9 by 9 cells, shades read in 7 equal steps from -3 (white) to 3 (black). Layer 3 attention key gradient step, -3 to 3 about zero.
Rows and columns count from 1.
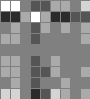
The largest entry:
2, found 5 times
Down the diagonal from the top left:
-3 2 0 1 0 -1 0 0 -1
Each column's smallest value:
-3 -3 -1 -3 -1 -2 -1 0 -2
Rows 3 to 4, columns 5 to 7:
-1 0 -1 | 0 0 0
